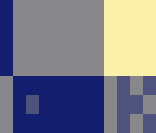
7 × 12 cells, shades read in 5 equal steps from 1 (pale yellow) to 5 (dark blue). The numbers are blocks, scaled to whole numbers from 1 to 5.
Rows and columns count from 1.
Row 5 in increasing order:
3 3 3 4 4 5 5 5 5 5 5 5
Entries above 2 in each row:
8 8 8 8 12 12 12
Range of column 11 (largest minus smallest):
3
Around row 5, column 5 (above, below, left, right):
3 5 5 5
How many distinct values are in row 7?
3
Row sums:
30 30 30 30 52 51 52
